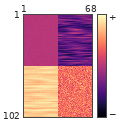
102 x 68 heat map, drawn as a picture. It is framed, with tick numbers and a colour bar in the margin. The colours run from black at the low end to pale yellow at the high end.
The table splits into 2 rows of 2 panels. Panel 1,1: middling, flat. Panel 1,2: low, streaked across. Panel 2,1: very high, streaked across, faint in contrast. Panel 2,2: high, fine-grained.
